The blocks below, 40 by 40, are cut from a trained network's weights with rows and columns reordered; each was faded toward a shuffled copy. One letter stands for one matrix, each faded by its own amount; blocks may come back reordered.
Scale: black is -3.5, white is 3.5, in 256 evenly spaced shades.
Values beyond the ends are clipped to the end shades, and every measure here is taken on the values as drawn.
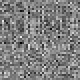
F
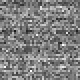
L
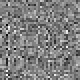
F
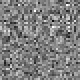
F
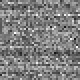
L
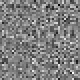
F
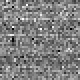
L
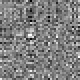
F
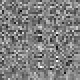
F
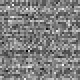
L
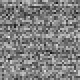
L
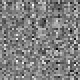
F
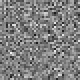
F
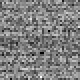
L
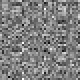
F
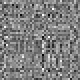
F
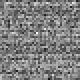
L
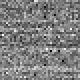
L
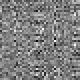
F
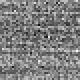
L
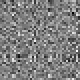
F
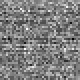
L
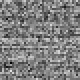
L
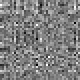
F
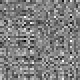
F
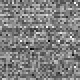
L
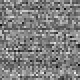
L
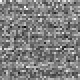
L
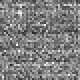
L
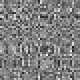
F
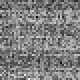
L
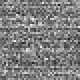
L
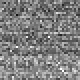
L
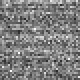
L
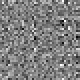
F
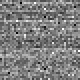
L
